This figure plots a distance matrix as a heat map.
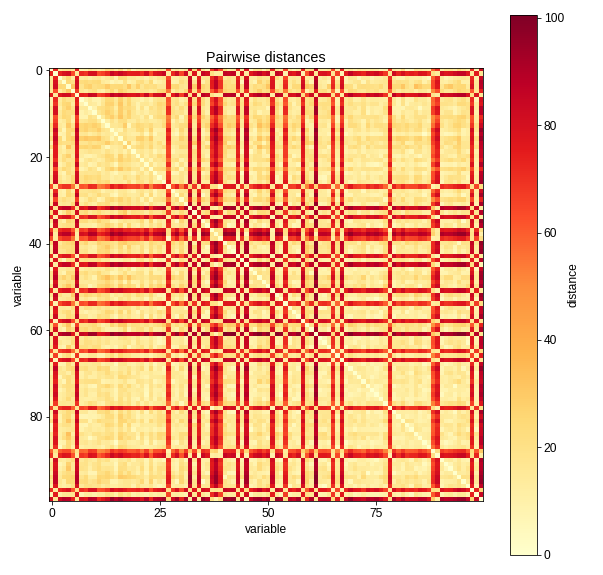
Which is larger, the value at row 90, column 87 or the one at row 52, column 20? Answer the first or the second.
the second
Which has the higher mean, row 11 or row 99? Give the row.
99
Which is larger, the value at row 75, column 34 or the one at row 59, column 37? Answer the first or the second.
the first
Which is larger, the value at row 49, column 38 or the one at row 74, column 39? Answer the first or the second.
the first
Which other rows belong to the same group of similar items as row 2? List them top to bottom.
0, 3, 4, 5, 7, 8, 9, 10, 11, 12, 13, 14, 15, 16, 17, 18, 19, 20, 21, 22, 23, 24, 25, 26, 28, 29, 30, 31, 33, 35, 36, 40, 41, 42, 44, 46, 47, 48, 49, 50, 52, 53, 55, 56, 57, 59, 60, 62, 63, 64, 66, 68, 69, 70, 71, 72, 73, 74, 75, 76, 77, 79, 80, 81, 82, 83, 84, 85, 86, 87, 90, 91, 92, 93, 94, 95, 96, 98
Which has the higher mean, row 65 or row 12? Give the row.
65
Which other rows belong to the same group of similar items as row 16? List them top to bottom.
0, 2, 3, 4, 5, 7, 8, 9, 10, 11, 12, 13, 14, 15, 17, 18, 19, 20, 21, 22, 23, 24, 25, 26, 28, 29, 30, 31, 33, 35, 36, 40, 41, 42, 44, 46, 47, 48, 49, 50, 52, 53, 55, 56, 57, 59, 60, 62, 63, 64, 66, 68, 69, 70, 71, 72, 73, 74, 75, 76, 77, 79, 80, 81, 82, 83, 84, 85, 86, 87, 90, 91, 92, 93, 94, 95, 96, 98
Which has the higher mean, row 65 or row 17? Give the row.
65
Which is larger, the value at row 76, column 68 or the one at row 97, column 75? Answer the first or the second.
the second
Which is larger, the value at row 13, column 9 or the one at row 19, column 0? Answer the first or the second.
the first
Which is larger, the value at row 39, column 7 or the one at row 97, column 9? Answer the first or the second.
the second
